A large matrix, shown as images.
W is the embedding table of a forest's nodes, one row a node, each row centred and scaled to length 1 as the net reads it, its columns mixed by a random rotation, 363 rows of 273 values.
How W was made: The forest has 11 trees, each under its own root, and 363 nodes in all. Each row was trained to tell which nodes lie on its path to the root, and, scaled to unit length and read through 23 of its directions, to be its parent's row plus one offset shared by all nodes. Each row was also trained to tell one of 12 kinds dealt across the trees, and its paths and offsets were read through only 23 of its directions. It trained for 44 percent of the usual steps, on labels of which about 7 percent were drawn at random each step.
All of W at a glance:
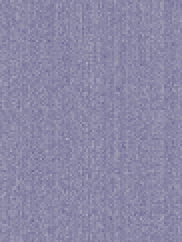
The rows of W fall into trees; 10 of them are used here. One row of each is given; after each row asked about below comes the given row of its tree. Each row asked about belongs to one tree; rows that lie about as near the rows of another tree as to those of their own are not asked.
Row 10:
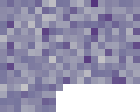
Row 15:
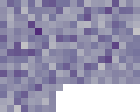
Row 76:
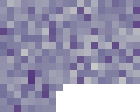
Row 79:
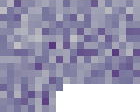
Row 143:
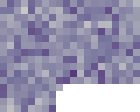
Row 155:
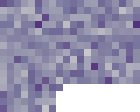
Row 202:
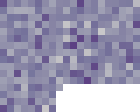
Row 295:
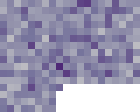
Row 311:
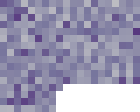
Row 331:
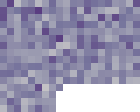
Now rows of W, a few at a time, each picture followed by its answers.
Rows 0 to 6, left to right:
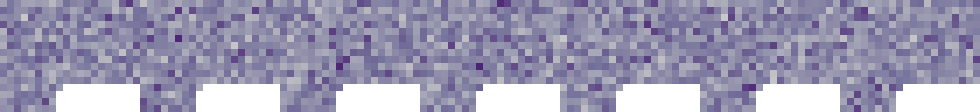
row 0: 10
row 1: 202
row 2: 331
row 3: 295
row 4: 79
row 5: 10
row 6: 331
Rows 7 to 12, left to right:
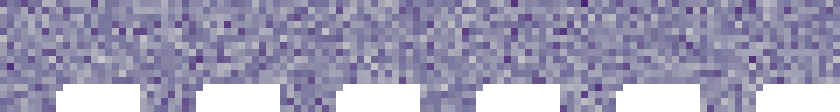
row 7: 10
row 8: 79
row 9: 76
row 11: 295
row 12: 15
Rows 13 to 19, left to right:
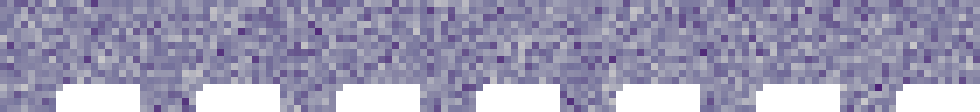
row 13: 10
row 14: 79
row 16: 10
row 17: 76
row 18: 76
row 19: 331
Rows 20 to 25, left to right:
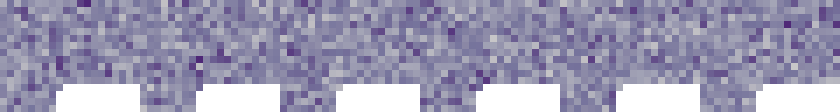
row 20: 331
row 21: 311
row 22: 76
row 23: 155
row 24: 202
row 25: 76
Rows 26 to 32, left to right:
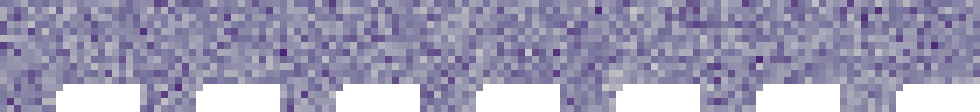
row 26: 76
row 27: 15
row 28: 15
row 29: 76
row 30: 76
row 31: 311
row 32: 295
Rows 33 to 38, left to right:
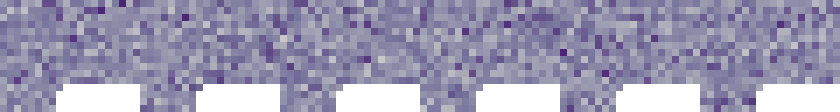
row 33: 15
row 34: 331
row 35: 79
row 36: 79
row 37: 202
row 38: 311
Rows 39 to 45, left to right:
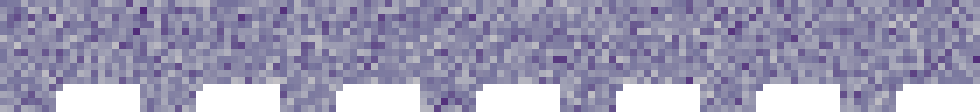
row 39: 79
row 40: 202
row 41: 143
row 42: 79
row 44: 295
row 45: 331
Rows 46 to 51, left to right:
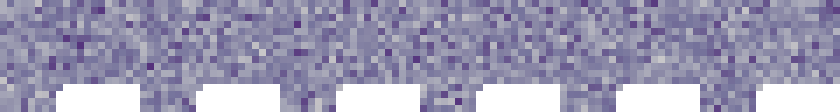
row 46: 295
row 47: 10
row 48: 79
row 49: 295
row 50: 79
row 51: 76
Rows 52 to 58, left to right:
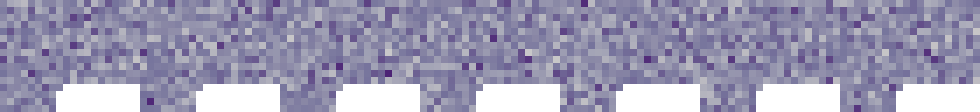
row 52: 143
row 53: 76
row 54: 76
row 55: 15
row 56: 331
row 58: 331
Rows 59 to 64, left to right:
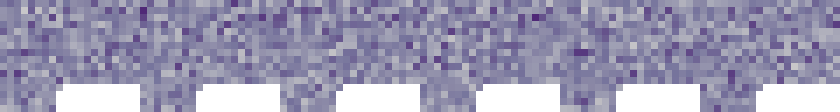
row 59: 79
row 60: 10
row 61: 331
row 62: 143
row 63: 311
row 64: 76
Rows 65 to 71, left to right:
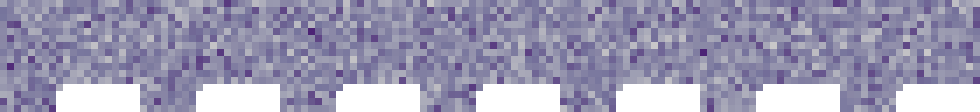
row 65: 10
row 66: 311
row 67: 202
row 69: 311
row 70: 331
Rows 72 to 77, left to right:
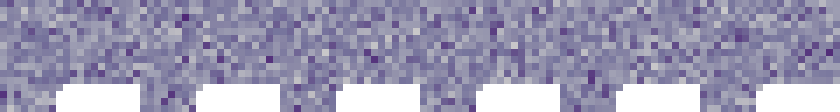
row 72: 155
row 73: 79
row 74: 331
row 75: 143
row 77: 202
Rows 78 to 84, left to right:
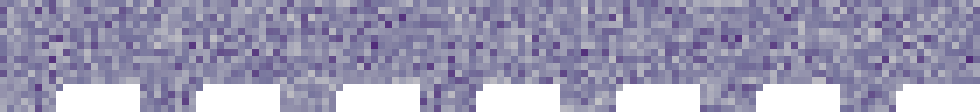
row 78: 15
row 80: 295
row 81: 155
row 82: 79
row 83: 295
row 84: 79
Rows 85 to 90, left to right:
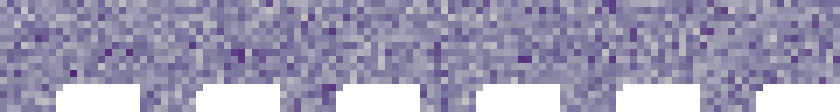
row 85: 202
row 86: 202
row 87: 10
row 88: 76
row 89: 15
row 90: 331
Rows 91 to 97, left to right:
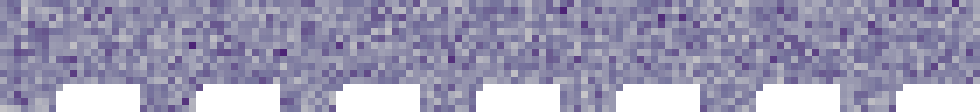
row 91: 311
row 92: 331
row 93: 155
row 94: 295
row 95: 155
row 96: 295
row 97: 295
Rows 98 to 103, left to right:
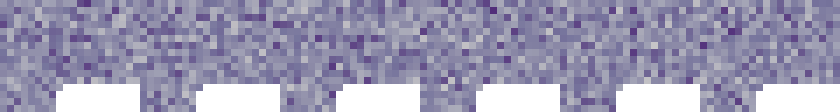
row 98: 202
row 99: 155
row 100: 202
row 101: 143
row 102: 143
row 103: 295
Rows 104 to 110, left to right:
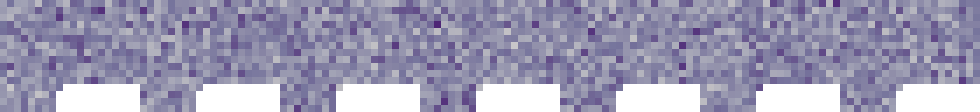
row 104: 295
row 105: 143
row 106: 76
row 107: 79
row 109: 331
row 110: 76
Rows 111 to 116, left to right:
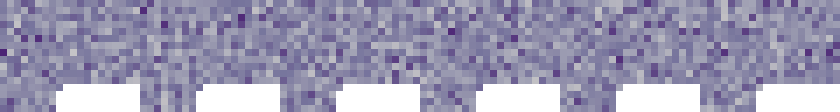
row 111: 202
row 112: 155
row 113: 79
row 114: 295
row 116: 10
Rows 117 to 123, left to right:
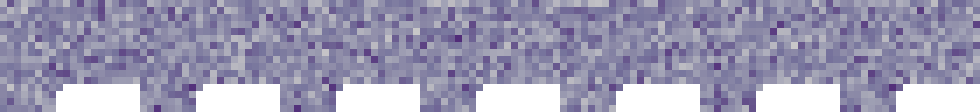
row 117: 202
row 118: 79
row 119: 331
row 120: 202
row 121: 331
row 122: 311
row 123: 155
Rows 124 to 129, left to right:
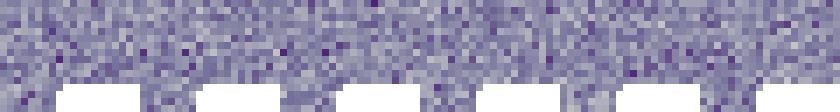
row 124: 79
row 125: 143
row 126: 10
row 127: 295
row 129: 79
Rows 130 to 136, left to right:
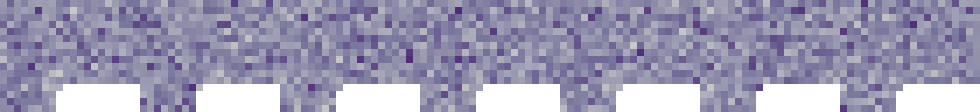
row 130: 76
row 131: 10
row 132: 295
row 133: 15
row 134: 311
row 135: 295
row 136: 295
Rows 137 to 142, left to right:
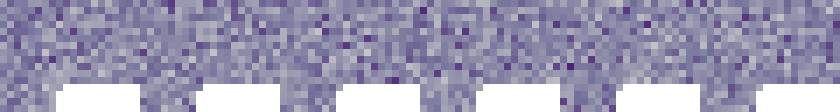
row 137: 15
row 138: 10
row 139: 10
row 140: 202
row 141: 10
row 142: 79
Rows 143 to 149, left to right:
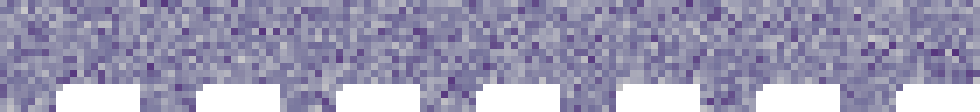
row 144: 10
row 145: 79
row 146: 15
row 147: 202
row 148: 311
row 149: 143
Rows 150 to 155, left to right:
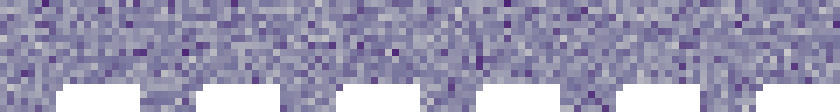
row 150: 76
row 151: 10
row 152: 295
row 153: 79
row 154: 79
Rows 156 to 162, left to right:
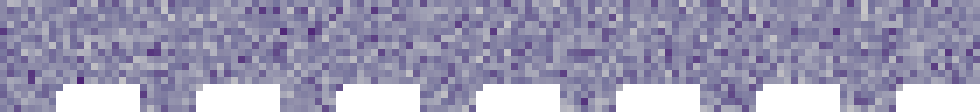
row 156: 76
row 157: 76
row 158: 295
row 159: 143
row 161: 79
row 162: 10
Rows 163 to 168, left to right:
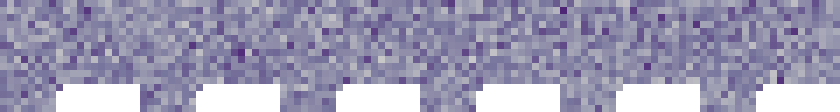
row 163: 15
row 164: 202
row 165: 10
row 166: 10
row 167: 202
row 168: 15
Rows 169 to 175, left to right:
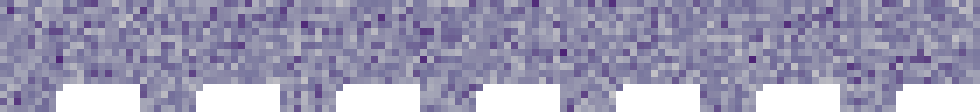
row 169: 10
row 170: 143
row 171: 155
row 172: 295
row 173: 15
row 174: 76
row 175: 311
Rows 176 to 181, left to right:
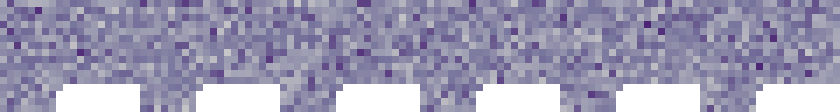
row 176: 331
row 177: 15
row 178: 331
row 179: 15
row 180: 79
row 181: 15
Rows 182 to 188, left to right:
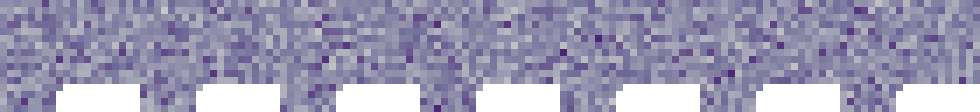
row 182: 79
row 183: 143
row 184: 10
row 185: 79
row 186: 202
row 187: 76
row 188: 331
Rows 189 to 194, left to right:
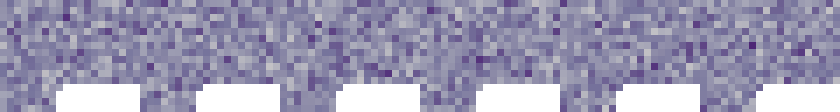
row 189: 79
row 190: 155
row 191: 155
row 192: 311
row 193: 155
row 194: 202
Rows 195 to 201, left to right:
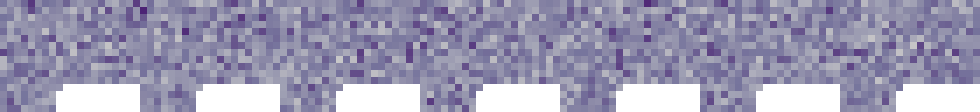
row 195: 76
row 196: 10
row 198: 331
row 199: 79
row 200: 76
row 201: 311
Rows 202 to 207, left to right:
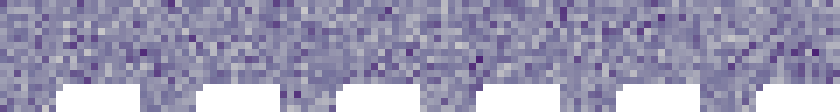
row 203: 76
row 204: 155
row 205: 79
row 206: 10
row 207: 143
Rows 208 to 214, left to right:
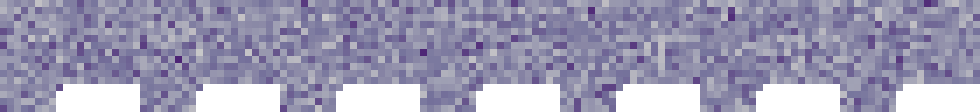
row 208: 295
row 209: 15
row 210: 295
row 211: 10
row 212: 10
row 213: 311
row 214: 10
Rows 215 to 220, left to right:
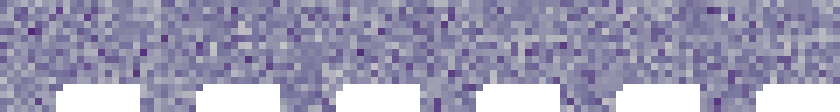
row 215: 295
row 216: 295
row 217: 79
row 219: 76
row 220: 311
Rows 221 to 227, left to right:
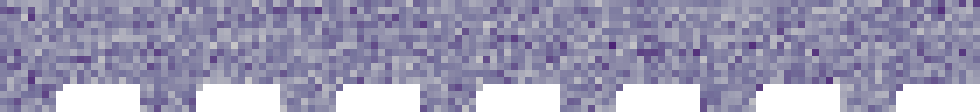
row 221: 311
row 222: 311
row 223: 331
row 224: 202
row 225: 331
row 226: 155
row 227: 331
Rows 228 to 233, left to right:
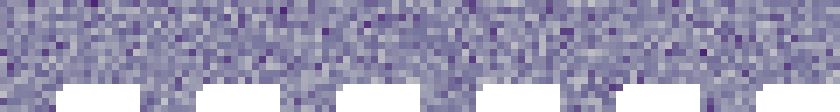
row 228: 10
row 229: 202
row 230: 10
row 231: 15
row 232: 331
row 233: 202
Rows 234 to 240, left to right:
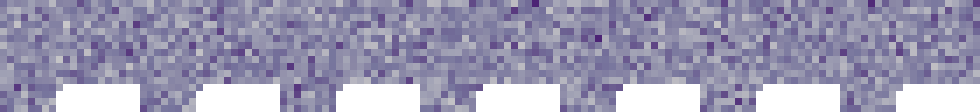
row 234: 202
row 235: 202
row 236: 155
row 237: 295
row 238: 295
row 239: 295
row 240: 76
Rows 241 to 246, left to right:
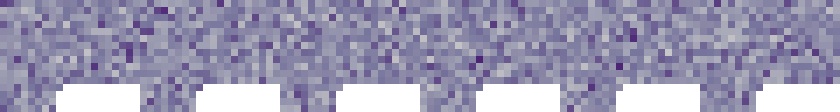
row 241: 155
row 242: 331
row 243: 295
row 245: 15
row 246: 79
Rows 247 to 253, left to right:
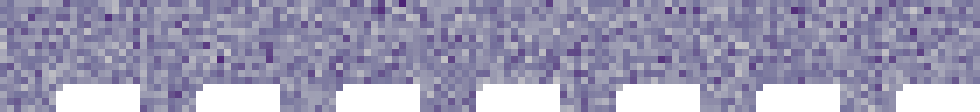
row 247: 10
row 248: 10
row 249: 155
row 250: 202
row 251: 76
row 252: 143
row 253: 15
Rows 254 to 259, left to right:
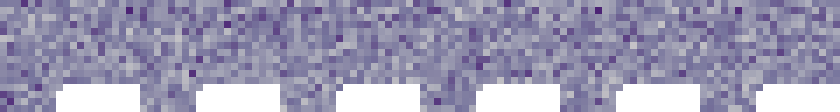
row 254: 76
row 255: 79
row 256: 331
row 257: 311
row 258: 295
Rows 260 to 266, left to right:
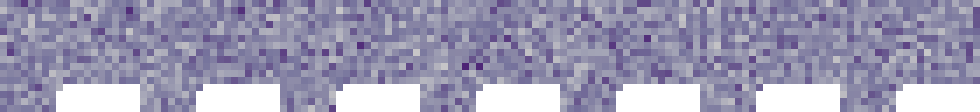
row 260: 76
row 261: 295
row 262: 143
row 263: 295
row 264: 331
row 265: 295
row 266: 10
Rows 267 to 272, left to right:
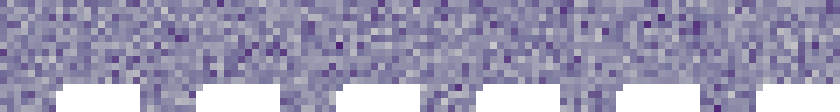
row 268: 202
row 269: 155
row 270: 331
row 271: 10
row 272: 76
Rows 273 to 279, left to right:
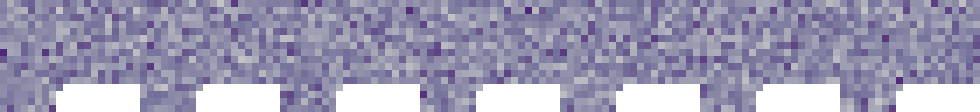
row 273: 143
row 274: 10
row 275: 76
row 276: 76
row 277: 295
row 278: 143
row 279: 79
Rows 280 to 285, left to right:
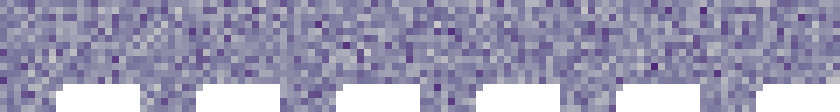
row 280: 79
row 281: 79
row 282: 10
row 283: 202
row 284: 10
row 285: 202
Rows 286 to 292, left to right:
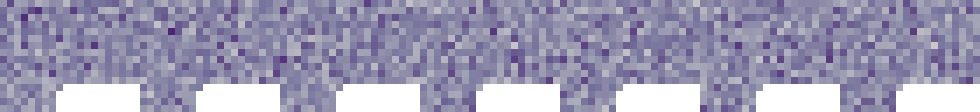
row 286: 295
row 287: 295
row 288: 143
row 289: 143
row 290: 143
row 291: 295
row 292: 143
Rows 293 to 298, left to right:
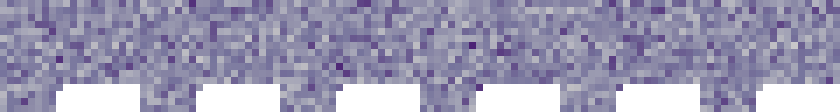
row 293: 79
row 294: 295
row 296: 331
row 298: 311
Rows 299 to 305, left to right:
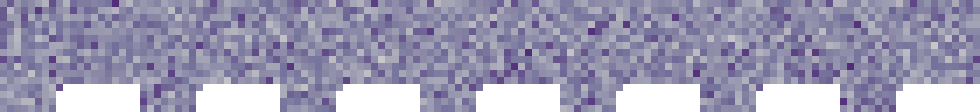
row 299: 295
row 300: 155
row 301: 10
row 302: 331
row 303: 143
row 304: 143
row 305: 10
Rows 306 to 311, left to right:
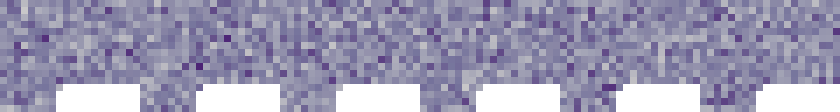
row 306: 311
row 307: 295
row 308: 15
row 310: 10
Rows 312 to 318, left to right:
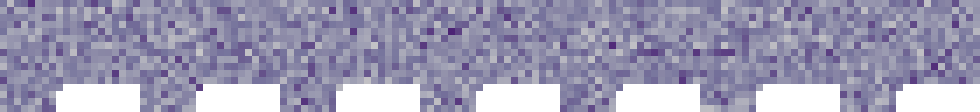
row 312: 79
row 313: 15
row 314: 143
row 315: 295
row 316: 331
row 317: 311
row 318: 331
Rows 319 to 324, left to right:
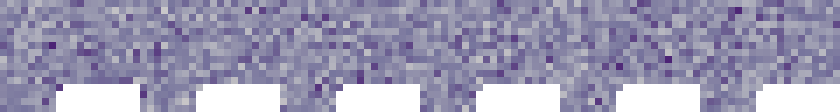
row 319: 331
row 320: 76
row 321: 331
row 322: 202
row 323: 295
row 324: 202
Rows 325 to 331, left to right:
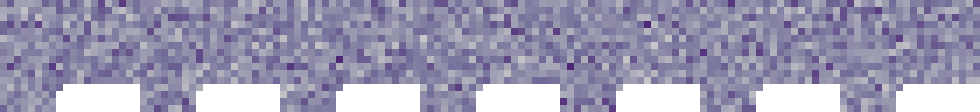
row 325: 155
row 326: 79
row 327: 10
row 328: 79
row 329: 10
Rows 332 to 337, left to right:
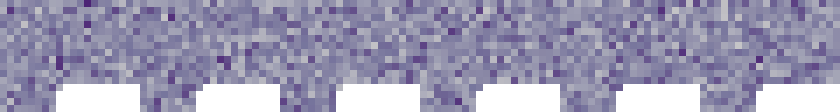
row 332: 79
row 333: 311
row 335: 295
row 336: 331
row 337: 10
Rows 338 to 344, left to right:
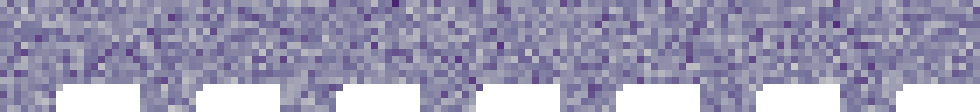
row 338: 202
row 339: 143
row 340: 295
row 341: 15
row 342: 79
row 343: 76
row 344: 143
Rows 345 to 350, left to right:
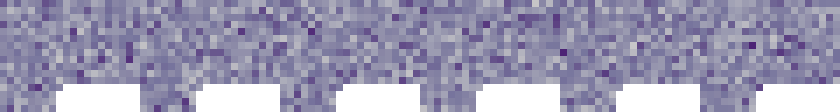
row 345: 15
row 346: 79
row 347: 155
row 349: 311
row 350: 331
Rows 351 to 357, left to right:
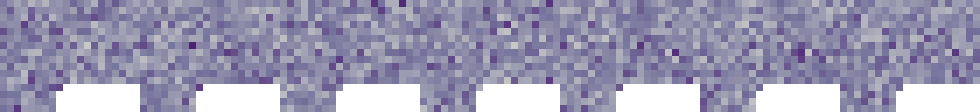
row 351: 155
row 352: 331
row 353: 10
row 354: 79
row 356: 202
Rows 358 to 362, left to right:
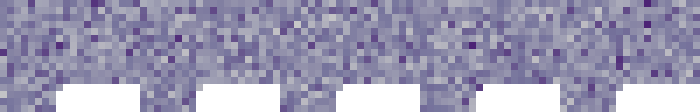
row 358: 10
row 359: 202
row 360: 202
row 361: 331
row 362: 79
